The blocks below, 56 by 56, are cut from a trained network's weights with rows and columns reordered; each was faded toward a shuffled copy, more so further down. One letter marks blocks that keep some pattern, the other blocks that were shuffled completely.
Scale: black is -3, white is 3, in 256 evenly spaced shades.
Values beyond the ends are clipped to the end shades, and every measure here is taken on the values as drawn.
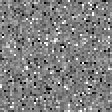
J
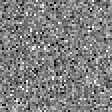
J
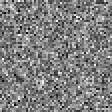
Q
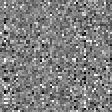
Q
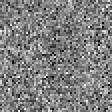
Q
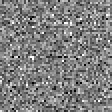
Q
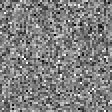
Q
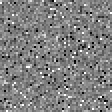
J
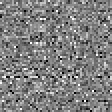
Q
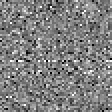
Q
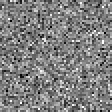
J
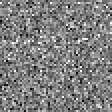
J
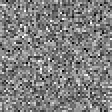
Q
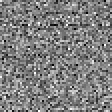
Q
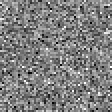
J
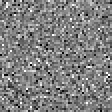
J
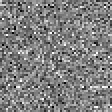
Q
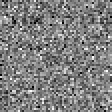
Q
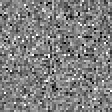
Q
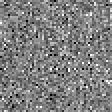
Q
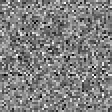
Q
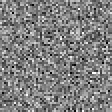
Q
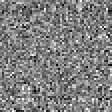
Q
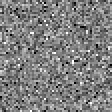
J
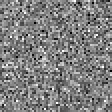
J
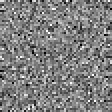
Q
